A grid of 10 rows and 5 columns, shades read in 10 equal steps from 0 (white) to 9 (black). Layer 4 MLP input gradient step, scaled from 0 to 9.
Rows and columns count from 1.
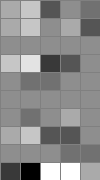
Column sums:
38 38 44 39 43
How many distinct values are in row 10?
4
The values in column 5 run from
3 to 6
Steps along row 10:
up down same up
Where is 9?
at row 10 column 2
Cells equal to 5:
6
